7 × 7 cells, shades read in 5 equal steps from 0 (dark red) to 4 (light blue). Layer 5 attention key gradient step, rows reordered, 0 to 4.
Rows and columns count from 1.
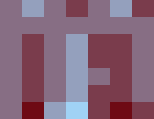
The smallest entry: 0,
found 2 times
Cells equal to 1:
15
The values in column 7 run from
1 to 2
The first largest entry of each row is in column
2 1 4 4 4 4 4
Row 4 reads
2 1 2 3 1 1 2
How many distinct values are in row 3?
3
